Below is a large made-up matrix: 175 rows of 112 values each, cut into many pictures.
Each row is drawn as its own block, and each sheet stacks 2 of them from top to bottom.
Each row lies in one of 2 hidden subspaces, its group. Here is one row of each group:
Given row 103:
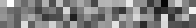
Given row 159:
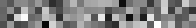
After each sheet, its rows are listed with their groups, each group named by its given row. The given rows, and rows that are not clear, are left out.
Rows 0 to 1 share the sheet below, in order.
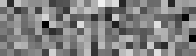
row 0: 159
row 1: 159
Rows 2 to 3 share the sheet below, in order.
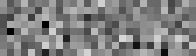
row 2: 159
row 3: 103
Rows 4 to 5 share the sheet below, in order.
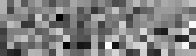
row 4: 103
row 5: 159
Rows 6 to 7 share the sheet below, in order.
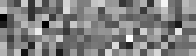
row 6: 159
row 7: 103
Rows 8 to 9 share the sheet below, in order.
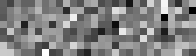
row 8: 103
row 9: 159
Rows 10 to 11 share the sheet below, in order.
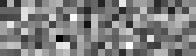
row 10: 159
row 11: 103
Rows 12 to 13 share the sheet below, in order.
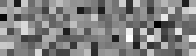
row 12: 159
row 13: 103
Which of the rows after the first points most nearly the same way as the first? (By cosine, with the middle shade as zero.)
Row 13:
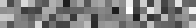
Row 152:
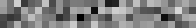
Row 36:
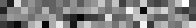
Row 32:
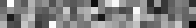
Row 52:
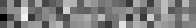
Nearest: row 36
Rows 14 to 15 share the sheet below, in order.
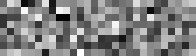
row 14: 103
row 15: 159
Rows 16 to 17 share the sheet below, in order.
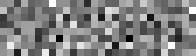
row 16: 159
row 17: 103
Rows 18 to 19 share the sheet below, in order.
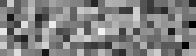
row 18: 103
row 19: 159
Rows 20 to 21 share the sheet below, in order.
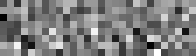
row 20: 159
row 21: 103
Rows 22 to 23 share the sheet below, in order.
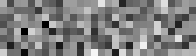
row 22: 159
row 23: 103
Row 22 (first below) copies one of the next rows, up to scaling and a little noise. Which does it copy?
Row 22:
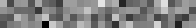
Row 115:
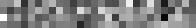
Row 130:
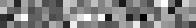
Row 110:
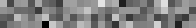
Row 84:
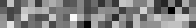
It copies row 110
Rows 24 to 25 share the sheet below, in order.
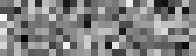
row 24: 159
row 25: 159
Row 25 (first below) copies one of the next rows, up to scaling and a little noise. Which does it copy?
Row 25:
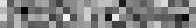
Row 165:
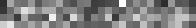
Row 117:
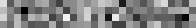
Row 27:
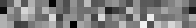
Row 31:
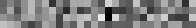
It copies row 117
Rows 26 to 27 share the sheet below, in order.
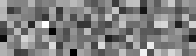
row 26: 103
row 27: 159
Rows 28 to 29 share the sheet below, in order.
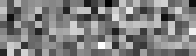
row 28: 103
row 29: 103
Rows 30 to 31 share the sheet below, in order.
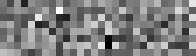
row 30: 103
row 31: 159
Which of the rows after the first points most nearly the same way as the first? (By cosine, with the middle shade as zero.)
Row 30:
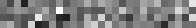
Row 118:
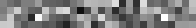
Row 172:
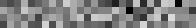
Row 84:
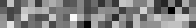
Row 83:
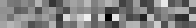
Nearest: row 118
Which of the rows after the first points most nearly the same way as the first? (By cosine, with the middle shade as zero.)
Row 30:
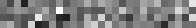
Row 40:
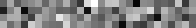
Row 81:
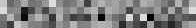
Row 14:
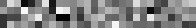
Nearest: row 14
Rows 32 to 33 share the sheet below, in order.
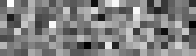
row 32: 103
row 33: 159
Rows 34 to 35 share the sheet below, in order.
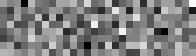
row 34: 103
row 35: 159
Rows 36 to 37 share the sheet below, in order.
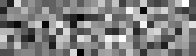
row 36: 159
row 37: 159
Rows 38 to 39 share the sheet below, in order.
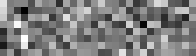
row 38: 159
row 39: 159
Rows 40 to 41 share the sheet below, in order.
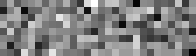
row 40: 103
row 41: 103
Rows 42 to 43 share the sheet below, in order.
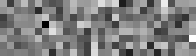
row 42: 159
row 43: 159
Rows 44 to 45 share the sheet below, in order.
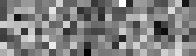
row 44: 159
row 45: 159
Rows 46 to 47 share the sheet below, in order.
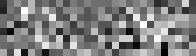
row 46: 159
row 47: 103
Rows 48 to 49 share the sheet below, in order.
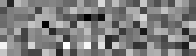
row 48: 159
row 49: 159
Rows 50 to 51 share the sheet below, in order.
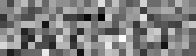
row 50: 159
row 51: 159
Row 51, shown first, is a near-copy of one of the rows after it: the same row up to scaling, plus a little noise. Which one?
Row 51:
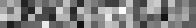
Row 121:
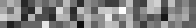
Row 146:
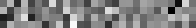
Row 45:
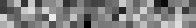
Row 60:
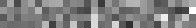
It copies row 121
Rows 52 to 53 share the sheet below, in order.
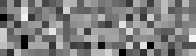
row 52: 159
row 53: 159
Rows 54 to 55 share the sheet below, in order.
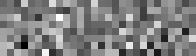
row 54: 103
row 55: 159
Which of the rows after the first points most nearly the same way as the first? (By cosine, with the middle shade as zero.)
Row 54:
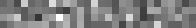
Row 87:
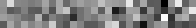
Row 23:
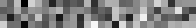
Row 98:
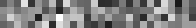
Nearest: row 98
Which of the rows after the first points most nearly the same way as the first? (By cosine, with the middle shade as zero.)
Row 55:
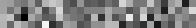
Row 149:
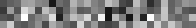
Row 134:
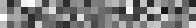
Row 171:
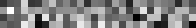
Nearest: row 134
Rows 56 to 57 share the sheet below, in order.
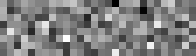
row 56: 103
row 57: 103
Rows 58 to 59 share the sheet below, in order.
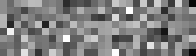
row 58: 103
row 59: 103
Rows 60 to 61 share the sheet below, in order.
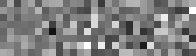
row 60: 159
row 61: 159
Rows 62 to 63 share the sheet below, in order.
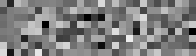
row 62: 159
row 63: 103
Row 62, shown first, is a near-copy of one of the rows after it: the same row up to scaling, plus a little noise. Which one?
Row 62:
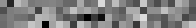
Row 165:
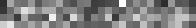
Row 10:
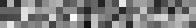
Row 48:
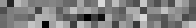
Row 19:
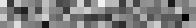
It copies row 48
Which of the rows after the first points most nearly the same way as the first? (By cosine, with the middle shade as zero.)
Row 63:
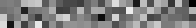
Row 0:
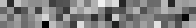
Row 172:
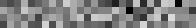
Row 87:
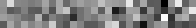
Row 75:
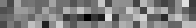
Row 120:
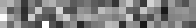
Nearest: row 0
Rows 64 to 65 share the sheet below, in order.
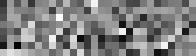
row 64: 103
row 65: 159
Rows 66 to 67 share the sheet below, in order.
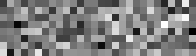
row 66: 159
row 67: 103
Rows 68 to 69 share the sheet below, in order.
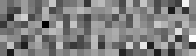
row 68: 159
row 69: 159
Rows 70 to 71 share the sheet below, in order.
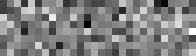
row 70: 159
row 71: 103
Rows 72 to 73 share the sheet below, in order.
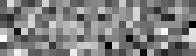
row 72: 103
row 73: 159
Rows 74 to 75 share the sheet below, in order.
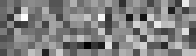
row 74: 159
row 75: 159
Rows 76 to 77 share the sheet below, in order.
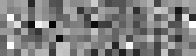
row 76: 103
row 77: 103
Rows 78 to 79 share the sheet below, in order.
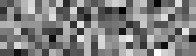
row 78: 159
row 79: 159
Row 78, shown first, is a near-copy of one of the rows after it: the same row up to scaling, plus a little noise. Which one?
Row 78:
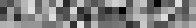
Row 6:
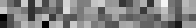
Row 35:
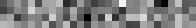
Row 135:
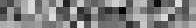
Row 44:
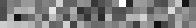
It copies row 135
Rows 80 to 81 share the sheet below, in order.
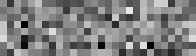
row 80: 103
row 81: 159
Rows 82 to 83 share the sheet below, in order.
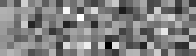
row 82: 103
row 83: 159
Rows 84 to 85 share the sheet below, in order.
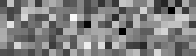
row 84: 159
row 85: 159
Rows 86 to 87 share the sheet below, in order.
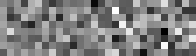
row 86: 103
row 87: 103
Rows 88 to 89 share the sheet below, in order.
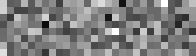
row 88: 159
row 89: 103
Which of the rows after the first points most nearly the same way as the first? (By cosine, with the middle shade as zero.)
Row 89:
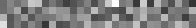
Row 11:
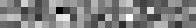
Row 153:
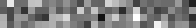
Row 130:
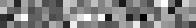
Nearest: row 153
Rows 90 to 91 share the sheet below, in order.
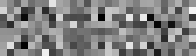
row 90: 159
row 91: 159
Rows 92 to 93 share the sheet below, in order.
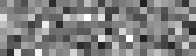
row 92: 159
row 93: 103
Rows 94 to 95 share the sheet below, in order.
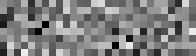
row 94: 159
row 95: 103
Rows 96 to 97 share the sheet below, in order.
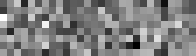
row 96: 159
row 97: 103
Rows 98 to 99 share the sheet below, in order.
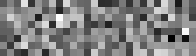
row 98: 103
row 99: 159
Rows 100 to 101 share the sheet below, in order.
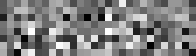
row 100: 159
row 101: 103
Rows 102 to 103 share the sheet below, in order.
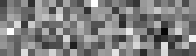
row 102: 103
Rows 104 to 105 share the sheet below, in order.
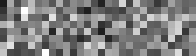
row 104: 159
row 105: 159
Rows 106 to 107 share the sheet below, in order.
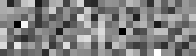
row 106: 103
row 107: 159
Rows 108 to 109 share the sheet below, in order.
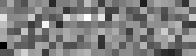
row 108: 159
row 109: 159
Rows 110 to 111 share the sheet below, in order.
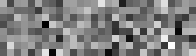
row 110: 159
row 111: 103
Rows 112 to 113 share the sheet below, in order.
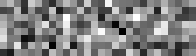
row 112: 103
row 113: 159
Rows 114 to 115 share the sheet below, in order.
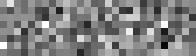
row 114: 103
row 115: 159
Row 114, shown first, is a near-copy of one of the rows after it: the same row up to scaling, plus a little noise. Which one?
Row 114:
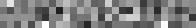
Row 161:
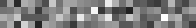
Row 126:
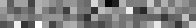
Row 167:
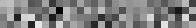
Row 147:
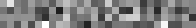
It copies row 147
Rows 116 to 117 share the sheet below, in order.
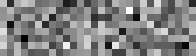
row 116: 103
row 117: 159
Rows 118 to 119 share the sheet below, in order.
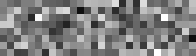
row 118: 103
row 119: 159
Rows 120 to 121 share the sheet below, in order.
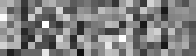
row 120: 159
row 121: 159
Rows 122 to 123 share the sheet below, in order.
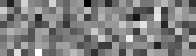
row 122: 103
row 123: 103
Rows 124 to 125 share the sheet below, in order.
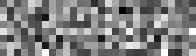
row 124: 103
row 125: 103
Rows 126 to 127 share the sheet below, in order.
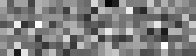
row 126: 103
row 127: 103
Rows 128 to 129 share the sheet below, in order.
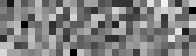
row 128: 103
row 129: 159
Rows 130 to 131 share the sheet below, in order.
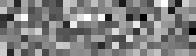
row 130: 159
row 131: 103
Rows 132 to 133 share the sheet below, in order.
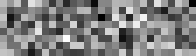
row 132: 103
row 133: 103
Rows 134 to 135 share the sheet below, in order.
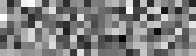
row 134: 103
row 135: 159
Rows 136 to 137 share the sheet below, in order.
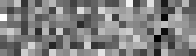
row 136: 159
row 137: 103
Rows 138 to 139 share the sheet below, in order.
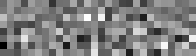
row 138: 159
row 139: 159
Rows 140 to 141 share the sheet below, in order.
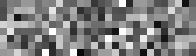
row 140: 159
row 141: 159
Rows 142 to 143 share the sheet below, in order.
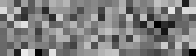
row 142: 159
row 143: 103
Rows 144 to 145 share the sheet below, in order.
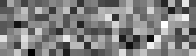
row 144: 159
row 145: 103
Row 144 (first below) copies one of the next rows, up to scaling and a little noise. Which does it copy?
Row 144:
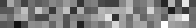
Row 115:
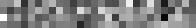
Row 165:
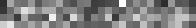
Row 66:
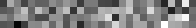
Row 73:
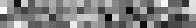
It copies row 66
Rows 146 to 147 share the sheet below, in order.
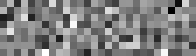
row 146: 159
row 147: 103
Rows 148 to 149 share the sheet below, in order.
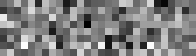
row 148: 159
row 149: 159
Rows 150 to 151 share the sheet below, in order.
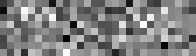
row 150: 159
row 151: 103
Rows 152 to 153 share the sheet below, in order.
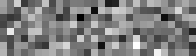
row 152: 103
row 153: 103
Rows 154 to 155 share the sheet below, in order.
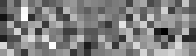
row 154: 159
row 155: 159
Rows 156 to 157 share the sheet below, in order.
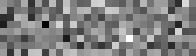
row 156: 159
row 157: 103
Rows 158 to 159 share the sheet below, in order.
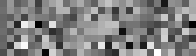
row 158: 103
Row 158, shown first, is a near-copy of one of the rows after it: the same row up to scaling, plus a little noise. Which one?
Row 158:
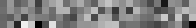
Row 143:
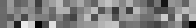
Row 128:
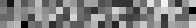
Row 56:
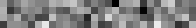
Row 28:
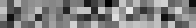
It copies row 143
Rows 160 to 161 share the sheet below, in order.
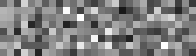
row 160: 103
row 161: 103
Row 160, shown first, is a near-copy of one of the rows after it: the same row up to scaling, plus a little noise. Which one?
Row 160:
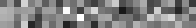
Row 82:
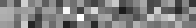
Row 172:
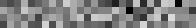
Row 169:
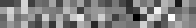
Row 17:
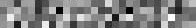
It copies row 82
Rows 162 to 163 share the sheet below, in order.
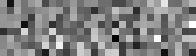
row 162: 103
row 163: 103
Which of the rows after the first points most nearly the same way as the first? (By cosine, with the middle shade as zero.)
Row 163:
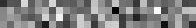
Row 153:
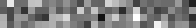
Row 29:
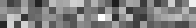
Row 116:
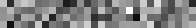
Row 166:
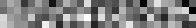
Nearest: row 116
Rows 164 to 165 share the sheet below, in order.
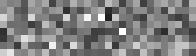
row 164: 159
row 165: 159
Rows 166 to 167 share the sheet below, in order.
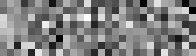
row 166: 159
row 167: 103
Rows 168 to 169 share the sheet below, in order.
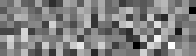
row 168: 159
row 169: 103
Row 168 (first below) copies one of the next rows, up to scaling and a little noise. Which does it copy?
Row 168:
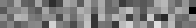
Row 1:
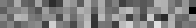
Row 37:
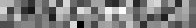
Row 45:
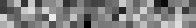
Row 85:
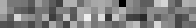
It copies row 1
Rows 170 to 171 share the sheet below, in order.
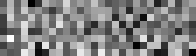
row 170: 103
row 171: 103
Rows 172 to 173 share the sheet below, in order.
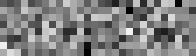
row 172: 103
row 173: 159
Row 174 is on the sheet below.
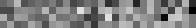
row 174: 159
